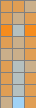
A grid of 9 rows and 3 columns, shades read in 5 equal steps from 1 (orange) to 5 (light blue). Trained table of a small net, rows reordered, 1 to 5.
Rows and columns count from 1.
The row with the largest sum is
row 9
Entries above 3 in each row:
0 0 1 0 0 1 1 1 1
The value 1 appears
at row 3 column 1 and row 3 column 3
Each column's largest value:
3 5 3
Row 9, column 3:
2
